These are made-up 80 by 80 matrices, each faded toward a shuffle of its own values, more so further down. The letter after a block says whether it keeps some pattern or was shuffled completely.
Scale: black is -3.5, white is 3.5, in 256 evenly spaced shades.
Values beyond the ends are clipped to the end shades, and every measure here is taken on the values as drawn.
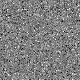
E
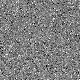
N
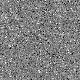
E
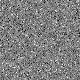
N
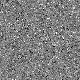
N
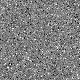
N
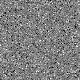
E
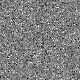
N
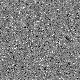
N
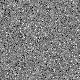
N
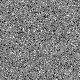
N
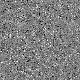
E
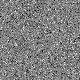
N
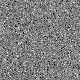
N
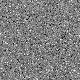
N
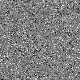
N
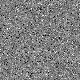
N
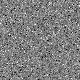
N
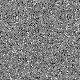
E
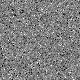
N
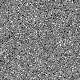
N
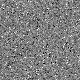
N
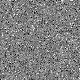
E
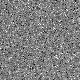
N
